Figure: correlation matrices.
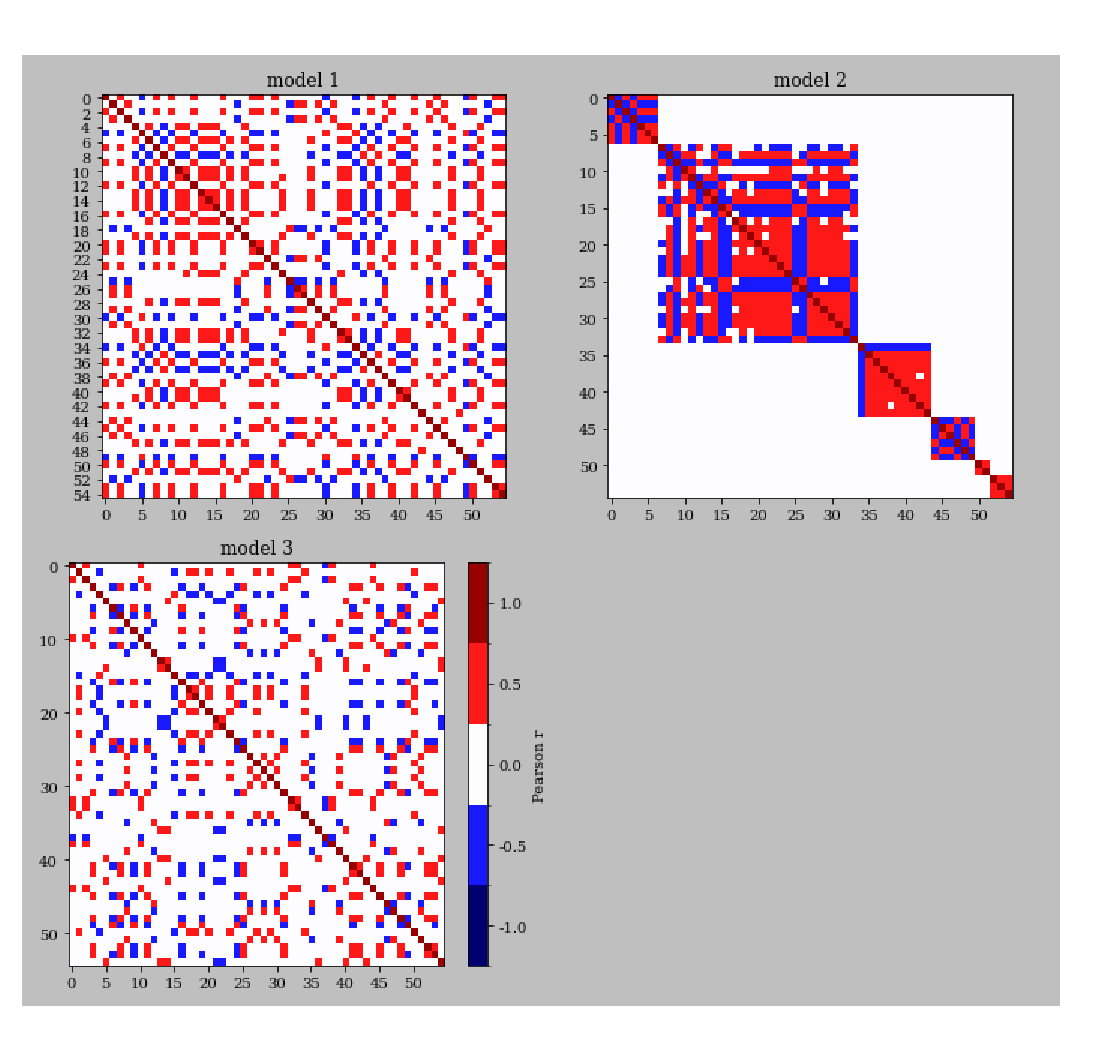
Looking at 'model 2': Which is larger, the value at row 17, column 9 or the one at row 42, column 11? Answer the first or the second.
the second
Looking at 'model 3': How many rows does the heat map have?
55
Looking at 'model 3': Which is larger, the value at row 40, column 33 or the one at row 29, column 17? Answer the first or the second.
the second
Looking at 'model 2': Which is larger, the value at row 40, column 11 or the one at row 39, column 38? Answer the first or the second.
the second
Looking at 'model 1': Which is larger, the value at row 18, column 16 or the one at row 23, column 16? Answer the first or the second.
the second
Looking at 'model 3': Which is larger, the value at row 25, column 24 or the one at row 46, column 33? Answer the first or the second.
the second
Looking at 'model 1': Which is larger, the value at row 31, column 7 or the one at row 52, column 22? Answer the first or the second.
the first
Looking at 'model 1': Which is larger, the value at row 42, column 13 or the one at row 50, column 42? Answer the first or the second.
the second
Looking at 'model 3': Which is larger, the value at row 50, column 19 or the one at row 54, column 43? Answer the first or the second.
the second
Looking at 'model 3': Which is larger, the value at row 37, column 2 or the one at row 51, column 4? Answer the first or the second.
the second
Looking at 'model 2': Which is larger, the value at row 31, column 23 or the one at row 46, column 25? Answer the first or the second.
the first
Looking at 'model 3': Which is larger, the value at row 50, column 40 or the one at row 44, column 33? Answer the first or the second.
the second
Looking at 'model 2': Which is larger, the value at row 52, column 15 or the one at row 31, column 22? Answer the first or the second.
the second
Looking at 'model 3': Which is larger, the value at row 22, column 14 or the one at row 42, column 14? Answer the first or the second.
the second
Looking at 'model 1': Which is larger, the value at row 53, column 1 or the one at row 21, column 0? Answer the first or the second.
the second
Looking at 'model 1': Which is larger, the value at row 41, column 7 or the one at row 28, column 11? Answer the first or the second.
the second
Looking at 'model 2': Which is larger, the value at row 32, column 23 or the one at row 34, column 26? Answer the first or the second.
the first
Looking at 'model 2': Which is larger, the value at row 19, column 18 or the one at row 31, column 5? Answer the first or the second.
the first
